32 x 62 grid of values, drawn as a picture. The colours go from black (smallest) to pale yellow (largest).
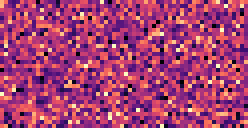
No row or column stands out. The histogram is bell-shaped. Fine speckle covers the field. There is no overall slope. There are no regular stripes. Overall the values sit about 50% of the way up the scale.
